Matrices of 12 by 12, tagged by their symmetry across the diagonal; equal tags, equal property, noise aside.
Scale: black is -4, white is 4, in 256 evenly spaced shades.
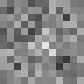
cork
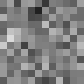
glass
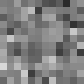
glass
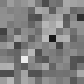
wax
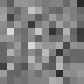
wax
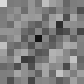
cork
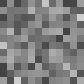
cork
